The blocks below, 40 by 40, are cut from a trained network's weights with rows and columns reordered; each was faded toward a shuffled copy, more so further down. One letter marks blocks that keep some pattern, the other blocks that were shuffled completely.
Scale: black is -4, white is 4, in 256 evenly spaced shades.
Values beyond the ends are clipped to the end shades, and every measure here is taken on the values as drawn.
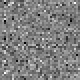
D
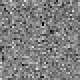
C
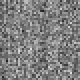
D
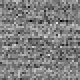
D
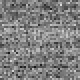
D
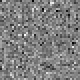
D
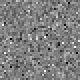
C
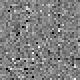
D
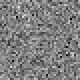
C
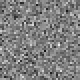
C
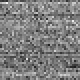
D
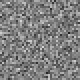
C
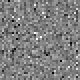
D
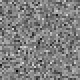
C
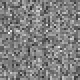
D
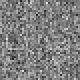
D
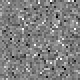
C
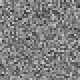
C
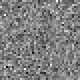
C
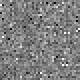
C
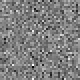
D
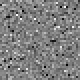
C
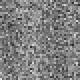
D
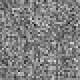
D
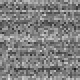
D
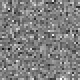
D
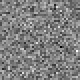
C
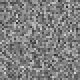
C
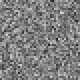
C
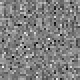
D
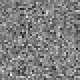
D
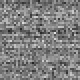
D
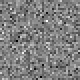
C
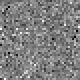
C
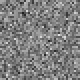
C
